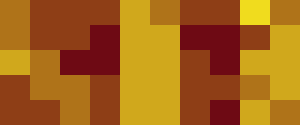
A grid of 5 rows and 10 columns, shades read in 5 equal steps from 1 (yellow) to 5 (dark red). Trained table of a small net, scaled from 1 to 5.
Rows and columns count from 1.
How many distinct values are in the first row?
4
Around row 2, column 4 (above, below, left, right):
4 5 4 2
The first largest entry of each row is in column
2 4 3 1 8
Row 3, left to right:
2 3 5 5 2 2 4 5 2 2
